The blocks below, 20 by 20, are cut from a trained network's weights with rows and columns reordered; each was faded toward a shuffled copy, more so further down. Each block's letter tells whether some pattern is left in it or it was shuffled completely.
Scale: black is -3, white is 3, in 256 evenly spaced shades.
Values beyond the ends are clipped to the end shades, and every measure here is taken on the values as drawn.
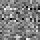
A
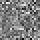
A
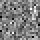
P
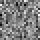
A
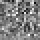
A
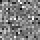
P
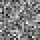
P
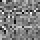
A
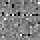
A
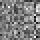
A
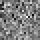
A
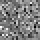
P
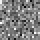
P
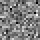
P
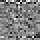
A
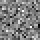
P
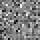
P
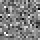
P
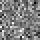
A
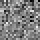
A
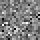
P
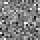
P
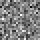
P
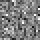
P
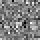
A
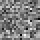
A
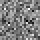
P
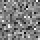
P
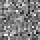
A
